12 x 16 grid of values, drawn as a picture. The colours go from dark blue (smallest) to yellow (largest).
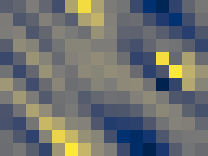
Calmest part: centre. Odd patch: rougher, in the middle right. Grain: diagonal, down to the right. Roughest part: middle right. Mirror symmetry: none.
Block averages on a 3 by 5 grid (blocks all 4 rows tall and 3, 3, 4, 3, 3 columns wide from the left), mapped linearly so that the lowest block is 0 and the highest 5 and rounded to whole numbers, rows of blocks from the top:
23401 / 23324 / 25202
